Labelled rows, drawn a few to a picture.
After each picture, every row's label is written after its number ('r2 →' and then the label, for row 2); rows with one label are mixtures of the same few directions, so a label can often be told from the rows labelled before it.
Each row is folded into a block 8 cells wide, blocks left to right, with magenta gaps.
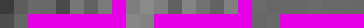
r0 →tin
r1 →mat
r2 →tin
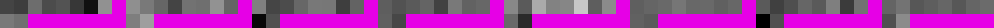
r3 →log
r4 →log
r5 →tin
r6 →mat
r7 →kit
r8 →log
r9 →tin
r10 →kit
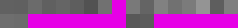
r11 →log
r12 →kit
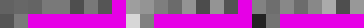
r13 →mat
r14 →tin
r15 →kit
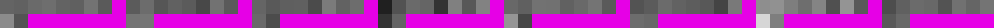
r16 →kit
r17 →kit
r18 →mat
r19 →tin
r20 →kit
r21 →log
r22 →tin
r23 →tin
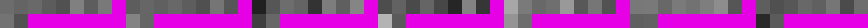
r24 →mat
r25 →kit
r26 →tin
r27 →kit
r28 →tin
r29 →log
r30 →tin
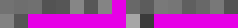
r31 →mat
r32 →kit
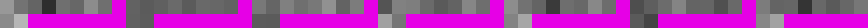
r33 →log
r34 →mat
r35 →kit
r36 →tin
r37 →log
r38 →log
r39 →log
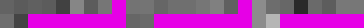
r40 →mat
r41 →log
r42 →log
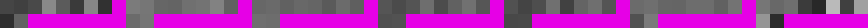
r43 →mat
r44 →log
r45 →kit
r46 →mat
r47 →mat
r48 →kit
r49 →mat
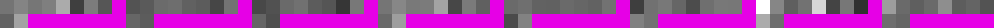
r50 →mat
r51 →log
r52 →log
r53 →mat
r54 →kit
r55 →tin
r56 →tin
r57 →tin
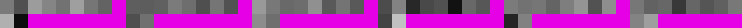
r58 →kit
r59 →mat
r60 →tin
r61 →kit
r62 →kit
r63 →log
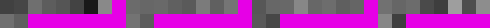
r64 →log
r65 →mat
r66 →log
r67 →mat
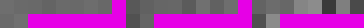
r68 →log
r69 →tin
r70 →mat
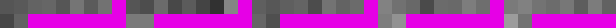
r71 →tin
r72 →log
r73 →mat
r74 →log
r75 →tin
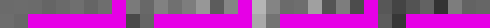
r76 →mat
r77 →kit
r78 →tin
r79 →mat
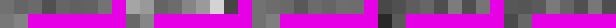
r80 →log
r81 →log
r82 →log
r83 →tin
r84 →mat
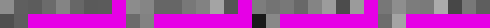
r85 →tin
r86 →log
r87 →kit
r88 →mat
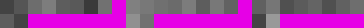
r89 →log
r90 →tin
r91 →kit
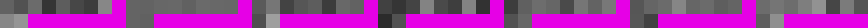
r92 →log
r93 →mat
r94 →kit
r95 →mat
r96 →tin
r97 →log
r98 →mat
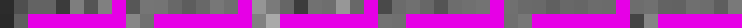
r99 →tin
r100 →tin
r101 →log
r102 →tin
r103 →log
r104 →kit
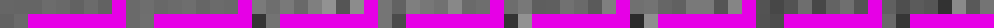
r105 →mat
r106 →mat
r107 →kit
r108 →kit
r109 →kit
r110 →kit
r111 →mat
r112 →mat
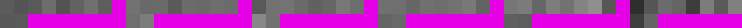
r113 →mat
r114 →log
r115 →tin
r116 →log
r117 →log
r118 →tin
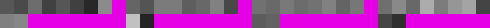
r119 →log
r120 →kit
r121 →kit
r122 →log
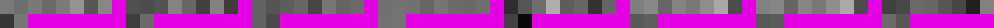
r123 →kit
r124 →mat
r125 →mat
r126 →mat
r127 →log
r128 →log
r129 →log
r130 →log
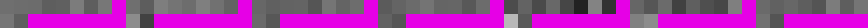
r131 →mat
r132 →kit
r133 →mat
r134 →log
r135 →kit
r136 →log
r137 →mat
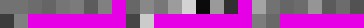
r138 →kit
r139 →mat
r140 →tin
